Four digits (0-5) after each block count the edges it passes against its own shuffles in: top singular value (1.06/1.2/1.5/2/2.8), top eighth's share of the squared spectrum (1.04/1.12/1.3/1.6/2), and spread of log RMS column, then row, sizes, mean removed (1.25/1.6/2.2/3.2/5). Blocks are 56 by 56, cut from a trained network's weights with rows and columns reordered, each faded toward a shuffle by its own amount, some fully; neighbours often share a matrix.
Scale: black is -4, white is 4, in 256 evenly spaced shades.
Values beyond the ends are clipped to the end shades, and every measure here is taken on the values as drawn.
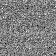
1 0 0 0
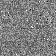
0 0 0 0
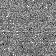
1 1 0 0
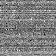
4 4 1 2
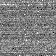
3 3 0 2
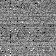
3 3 1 0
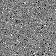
0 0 0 0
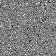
0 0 0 0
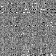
2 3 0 2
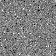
0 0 0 0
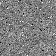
0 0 0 0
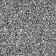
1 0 0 0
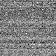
3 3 0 1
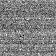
3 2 0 0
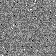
0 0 0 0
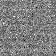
1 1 0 0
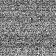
3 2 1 0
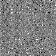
2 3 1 2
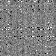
3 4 1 3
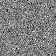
0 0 0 0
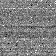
3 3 0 1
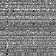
4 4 2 2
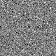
1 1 0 0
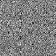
3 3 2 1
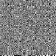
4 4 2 2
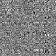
3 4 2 2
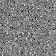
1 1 0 0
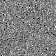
0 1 0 0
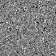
2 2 0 0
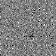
2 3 2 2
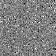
1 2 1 1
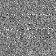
2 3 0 2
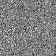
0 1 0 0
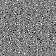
1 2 0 1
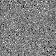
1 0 0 0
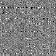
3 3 1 2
